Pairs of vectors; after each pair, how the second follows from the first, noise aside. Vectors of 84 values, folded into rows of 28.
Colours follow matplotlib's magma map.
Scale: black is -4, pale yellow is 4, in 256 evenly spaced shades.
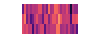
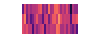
copied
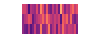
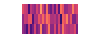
copied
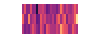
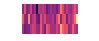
copied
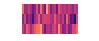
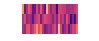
copied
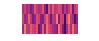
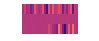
partly zeroed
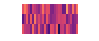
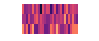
reversed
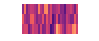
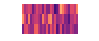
wrapped around
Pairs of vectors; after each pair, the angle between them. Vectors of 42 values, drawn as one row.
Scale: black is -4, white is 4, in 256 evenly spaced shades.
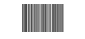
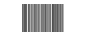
nearly parallel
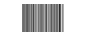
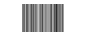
partly aligned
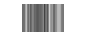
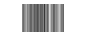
nearly parallel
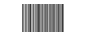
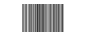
partly aligned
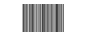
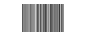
orthogonal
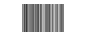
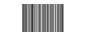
orthogonal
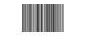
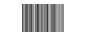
partly aligned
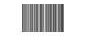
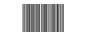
partly opposed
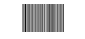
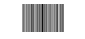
orthogonal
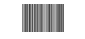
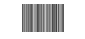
orthogonal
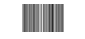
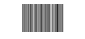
orthogonal
